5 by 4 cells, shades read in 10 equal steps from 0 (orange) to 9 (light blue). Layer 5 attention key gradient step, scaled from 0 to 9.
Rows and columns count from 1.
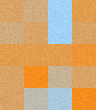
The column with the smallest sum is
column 4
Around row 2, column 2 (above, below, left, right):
4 2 4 9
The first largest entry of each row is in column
3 3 1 3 3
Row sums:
18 19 7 11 17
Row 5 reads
3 6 8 0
